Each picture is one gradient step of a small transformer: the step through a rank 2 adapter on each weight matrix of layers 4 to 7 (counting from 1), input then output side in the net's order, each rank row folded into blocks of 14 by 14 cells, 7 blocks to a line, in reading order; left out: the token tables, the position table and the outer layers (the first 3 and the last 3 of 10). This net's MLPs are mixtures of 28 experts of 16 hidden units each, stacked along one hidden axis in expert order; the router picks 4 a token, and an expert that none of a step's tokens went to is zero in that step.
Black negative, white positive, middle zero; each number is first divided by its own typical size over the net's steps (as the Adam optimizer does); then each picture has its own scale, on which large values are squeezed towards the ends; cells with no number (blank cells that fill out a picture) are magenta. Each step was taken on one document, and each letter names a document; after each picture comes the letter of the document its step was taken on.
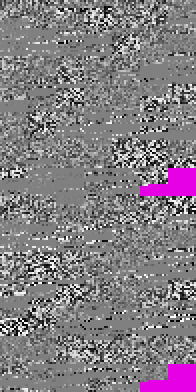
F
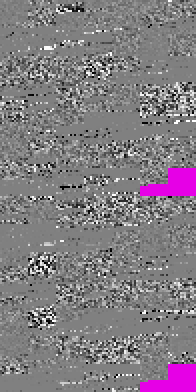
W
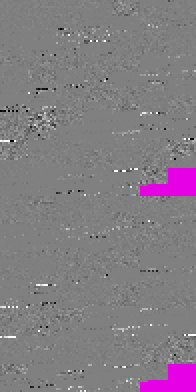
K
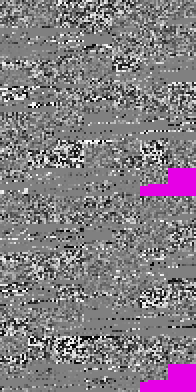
F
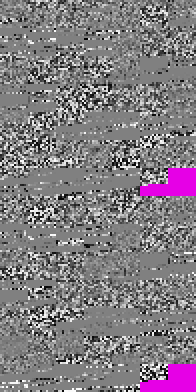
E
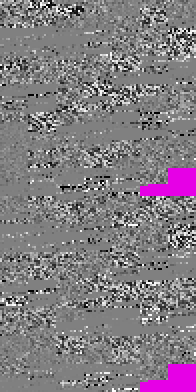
W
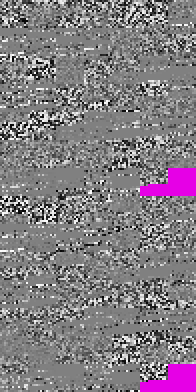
E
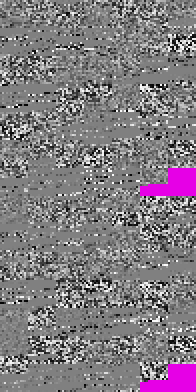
E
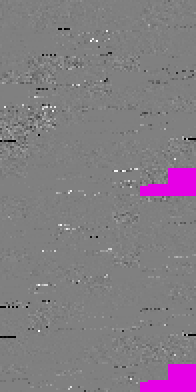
K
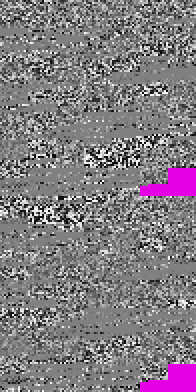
E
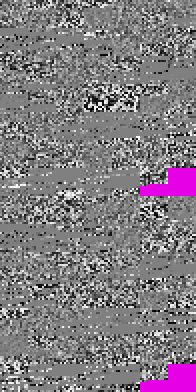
E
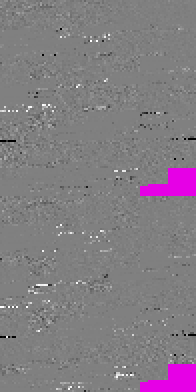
K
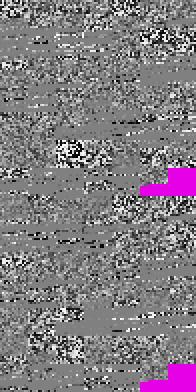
F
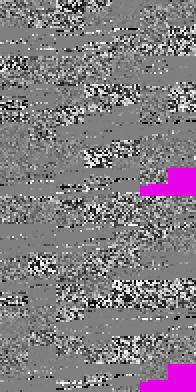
W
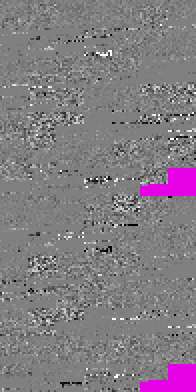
W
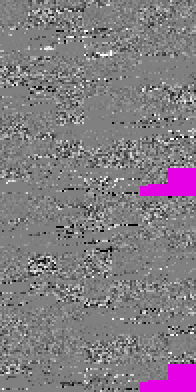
W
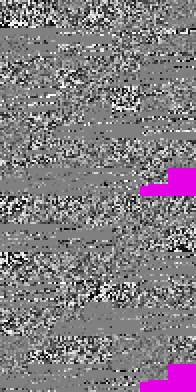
F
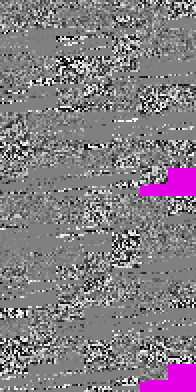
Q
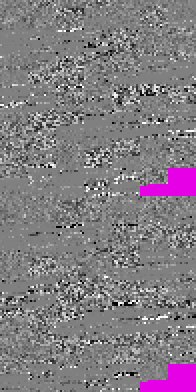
W
